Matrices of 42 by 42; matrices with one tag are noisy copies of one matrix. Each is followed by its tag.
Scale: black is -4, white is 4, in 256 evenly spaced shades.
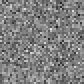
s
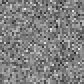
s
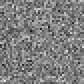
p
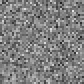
s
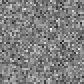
s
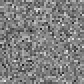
p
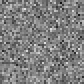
s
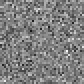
p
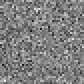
p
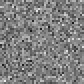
p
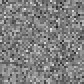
s
